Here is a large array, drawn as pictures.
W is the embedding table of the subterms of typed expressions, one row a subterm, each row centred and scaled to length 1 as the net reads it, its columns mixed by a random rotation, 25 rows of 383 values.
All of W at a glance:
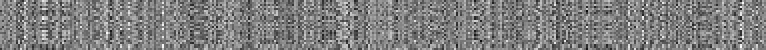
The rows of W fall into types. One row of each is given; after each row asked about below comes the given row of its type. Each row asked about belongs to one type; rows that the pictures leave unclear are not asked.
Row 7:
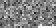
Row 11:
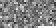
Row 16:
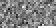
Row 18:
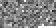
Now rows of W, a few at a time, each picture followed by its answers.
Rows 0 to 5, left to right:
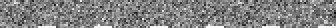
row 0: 11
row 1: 18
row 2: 11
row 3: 18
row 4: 11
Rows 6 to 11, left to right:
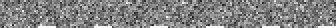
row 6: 18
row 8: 11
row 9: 11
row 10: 7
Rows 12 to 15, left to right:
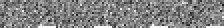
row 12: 18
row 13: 7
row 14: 18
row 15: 11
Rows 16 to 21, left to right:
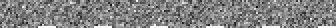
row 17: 11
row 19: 11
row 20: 7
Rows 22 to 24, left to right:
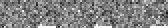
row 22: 18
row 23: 18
